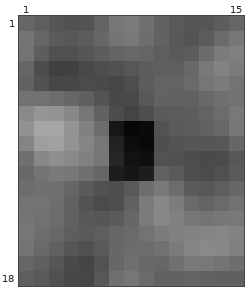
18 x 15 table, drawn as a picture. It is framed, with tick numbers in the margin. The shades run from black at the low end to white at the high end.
The texture is blotchy. The ninth with the lowest average is the centre. The ninth with the highest average is the middle left. In the centre lies a patch that is lower than the rest.
